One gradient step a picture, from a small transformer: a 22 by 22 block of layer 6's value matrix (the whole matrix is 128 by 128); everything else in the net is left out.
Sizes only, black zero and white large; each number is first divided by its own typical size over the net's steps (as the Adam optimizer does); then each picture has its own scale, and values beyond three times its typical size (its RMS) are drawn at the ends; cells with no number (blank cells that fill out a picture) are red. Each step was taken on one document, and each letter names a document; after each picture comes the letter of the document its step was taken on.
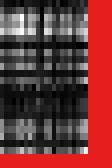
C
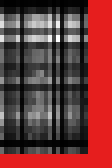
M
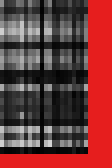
C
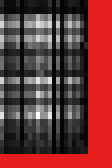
M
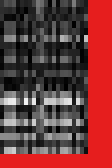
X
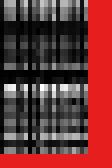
X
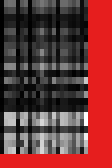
X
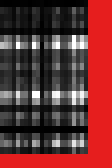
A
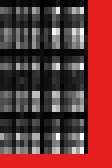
A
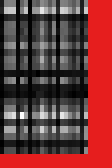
X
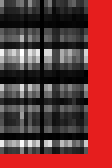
C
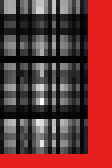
X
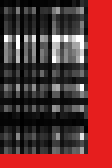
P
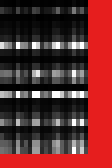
A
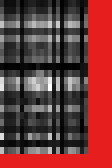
M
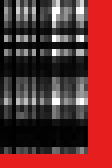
P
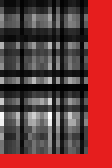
M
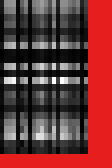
X
